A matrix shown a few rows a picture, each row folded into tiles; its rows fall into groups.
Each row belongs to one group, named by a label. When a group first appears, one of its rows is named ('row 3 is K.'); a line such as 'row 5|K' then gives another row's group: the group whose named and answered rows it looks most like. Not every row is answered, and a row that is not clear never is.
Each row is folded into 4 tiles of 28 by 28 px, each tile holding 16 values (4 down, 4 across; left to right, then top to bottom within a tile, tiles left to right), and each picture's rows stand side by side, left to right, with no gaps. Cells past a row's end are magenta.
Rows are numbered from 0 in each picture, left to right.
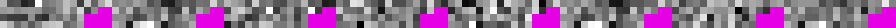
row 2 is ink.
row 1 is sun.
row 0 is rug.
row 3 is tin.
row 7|sun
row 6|rug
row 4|ink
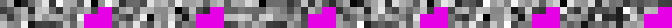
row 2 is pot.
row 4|rug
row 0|ink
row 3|ink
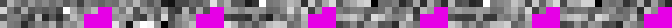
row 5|pot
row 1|sun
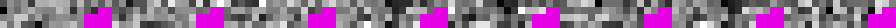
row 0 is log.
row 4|sun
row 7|tin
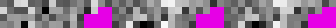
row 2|log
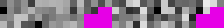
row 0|log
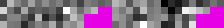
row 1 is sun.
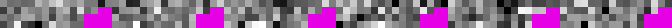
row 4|sun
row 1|ink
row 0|log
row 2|sun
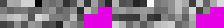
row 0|pot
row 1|rug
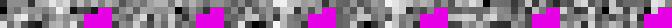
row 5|tin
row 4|pot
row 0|log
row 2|log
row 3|log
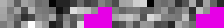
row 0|sun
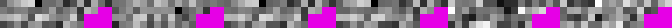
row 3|pot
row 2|pot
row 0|pot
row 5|rug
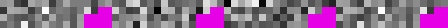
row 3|ink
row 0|ink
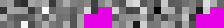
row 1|tin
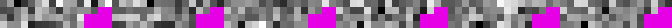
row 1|pot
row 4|log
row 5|tin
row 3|tin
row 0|ink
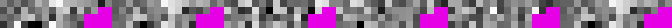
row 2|tin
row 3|tin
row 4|ink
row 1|log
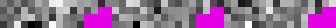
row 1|tin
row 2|ink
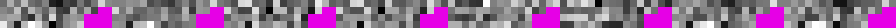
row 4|rug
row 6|sun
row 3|tin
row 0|sun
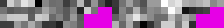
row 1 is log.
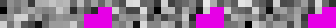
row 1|tin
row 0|log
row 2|tin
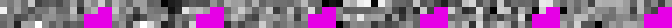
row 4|tin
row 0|sun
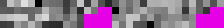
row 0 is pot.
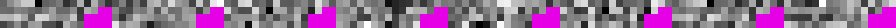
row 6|pot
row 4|log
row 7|rug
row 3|sun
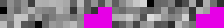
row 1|pot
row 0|log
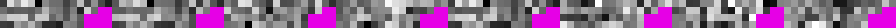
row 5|rug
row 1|pot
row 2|tin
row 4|pot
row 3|log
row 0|pot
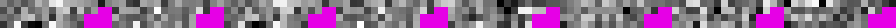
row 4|sun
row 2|log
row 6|tin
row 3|ink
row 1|ink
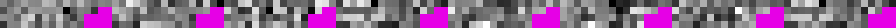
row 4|sun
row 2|tin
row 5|sun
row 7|pot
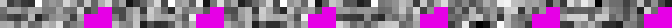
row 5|pot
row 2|ink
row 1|ink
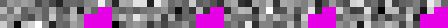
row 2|ink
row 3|tin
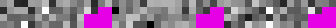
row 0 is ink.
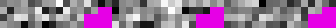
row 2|pot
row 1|log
